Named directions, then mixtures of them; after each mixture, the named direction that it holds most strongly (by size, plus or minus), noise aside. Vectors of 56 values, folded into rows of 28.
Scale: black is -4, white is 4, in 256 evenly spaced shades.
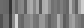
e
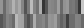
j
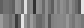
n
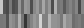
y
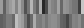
j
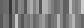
e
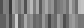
e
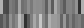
y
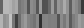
e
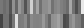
e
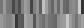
j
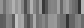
j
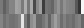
n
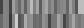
e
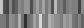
y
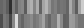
e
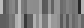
j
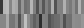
y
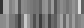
y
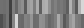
e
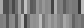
y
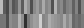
y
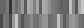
e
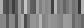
y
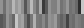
j
